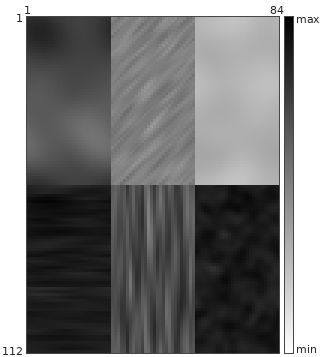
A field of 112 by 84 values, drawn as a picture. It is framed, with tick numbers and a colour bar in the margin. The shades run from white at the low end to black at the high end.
The table splits into 2 rows of 3 panels. Panel 1,1: high, smooth. Panel 1,2: middling, slanting up to the right, faint in contrast. Panel 1,3: low, smooth, faint in contrast. Panel 2,1: very high, streaked across, faint in contrast. Panel 2,2: high, streaked downward. Panel 2,3: very high, blotchy, faint in contrast.
